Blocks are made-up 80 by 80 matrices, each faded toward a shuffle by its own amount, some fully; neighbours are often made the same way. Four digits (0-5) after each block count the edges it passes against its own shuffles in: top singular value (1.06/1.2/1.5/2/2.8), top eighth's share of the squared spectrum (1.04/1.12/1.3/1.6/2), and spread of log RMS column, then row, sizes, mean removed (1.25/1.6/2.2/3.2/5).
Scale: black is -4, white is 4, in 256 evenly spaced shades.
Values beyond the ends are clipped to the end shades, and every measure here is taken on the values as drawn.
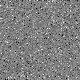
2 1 0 0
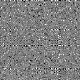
4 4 2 2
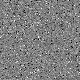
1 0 0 0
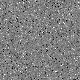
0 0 0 0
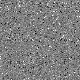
3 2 0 1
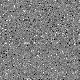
3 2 0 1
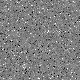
0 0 0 0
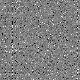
4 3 2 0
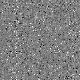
3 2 1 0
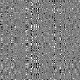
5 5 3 2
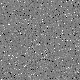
0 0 0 0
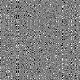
4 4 3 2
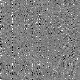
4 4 2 1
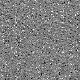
3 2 1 0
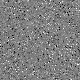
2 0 0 0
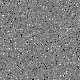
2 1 0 0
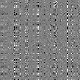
5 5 3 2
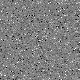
2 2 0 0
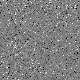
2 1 1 0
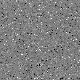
1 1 0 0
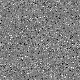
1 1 0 1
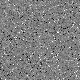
0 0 0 0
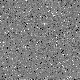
0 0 0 0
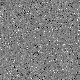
0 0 0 0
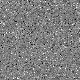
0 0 0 1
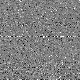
2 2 0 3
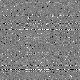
4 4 0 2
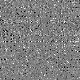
3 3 1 2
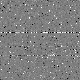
4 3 0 1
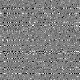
4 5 2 3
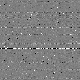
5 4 0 2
